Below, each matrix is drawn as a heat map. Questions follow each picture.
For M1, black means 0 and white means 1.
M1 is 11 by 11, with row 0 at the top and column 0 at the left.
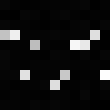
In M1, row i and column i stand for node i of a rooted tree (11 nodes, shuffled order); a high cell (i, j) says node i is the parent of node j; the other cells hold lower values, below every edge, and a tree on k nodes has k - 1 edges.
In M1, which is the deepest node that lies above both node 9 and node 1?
3
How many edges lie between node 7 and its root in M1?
1
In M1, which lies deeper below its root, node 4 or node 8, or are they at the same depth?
node 8
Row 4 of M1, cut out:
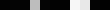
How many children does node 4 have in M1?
3
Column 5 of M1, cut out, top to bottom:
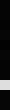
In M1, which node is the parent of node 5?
8
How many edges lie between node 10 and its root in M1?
2
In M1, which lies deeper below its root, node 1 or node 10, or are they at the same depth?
the same depth
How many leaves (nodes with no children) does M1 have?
7
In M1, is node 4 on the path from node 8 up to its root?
yes
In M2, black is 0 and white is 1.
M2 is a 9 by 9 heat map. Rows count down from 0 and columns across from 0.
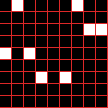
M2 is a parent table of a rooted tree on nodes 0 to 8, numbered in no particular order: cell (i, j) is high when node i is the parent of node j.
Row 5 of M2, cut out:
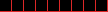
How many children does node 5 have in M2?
0
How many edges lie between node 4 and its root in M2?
0
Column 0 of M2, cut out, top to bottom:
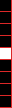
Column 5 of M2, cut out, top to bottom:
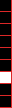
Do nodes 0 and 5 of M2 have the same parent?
no
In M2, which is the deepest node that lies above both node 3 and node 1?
0
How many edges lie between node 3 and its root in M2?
3
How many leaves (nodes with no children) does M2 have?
5
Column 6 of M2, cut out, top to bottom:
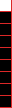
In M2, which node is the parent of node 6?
0
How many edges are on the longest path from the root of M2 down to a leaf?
3
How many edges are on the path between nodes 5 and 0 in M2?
2
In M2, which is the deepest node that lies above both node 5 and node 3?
6
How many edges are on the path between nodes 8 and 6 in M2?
4
